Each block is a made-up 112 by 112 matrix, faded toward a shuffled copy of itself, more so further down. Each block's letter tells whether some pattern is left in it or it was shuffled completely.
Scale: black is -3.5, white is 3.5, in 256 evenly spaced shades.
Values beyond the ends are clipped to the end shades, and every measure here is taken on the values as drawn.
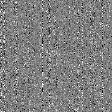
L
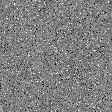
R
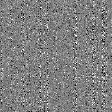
L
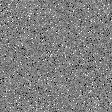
R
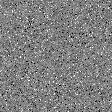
R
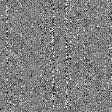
L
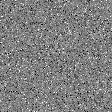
R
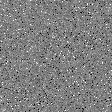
R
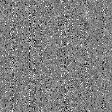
L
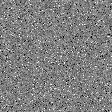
R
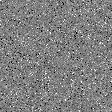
R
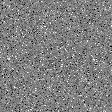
R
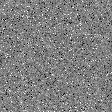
R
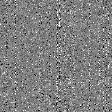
L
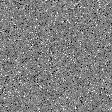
R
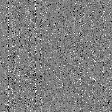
L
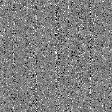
L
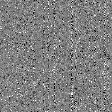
L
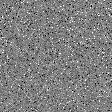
R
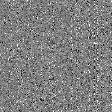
L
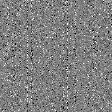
L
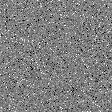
R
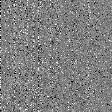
L
